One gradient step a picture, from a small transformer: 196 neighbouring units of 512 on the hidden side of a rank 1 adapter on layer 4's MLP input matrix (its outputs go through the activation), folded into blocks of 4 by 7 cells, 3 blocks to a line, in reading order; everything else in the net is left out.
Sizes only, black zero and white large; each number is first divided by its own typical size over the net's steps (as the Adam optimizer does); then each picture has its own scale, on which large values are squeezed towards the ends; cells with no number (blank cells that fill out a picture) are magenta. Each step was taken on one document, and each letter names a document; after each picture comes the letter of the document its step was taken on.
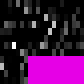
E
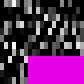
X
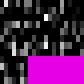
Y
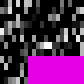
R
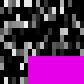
Y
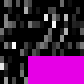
E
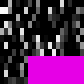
R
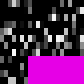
X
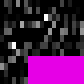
E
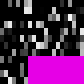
X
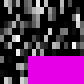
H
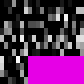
X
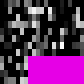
H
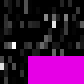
E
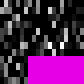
R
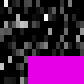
Y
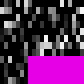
R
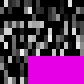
X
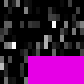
E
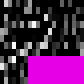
E
